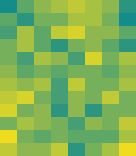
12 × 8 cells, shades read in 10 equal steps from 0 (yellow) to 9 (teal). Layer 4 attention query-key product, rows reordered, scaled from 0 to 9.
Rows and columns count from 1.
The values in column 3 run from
3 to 6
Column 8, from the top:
8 9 6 8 3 4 3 5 5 2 3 0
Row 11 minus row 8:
-2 4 1 -2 2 1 4 -2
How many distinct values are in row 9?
4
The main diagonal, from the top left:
9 8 6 8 7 5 5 5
